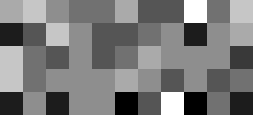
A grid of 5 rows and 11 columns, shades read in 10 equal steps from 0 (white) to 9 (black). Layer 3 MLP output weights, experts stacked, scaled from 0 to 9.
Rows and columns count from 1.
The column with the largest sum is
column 6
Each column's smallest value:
2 2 2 4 4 3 3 0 0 4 2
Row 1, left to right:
3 2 4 5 5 3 6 6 0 5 2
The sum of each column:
23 22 24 21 25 26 24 20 25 24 25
